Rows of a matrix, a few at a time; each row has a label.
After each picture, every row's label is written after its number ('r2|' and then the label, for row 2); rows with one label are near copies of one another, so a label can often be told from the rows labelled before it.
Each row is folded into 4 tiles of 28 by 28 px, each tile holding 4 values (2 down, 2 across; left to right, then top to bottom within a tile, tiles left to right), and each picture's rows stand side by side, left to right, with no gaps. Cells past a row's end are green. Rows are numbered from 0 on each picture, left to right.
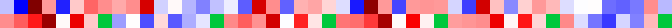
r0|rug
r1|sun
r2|rug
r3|rug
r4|rug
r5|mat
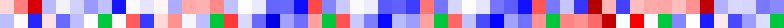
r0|sun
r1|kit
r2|mat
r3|mat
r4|mat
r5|rug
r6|sun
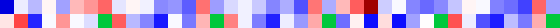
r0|kit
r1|mat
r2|mat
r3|sun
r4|mat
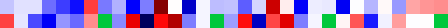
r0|mat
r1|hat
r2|hat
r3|kit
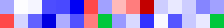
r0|mat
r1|sun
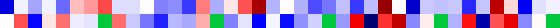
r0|kit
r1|mat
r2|sun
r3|hat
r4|hat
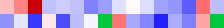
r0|sun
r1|mat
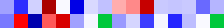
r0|hat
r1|sun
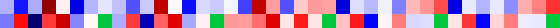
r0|hat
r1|hat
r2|rug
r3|kit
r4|kit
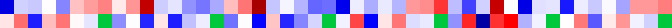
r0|kit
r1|sun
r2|sun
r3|kit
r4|hat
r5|kit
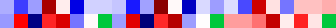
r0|hat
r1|hat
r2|rug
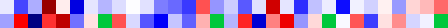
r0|hat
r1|mat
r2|hat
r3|kit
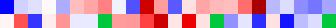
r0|kit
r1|rug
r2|sun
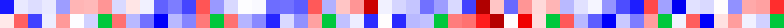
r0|kit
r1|mat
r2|mat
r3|sun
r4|rug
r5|mat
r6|kit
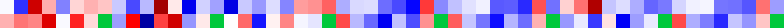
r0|rug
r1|hat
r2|kit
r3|mat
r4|mat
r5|sun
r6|mat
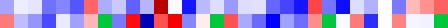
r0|mat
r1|hat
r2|mat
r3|kit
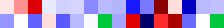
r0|sun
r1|hat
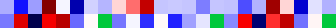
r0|hat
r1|sun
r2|hat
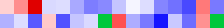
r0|sun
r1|mat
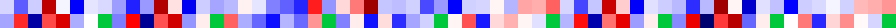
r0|hat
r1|hat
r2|mat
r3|sun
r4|kit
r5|hat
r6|hat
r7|kit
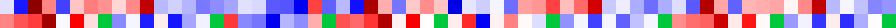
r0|rug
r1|sun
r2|mat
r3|rug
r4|kit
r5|sun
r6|rug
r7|sun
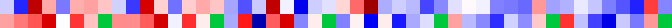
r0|rug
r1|rug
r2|hat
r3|sun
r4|mat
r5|mat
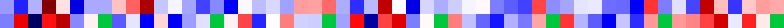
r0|hat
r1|sun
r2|kit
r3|hat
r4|mat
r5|mat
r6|rug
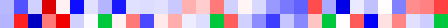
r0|hat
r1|kit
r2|mat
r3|kit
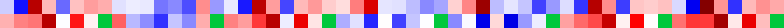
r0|rug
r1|mat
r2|rug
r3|sun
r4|sun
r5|rug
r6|rug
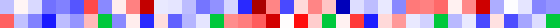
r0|mat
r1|sun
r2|rug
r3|kit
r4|sun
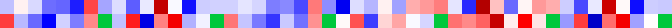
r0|mat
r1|hat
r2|mat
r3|kit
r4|rug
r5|hat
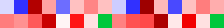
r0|rug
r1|rug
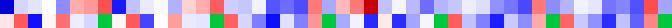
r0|kit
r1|kit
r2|mat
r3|sun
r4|mat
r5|mat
